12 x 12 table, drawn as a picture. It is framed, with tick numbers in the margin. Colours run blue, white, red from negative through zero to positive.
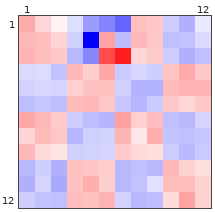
The top middle is the roughest part. An odd patch, rougher than its surroundings, sits in the top middle. On average the colour sits 50% of the way up the scale. No overall slope runs across the table. The field is checkered.
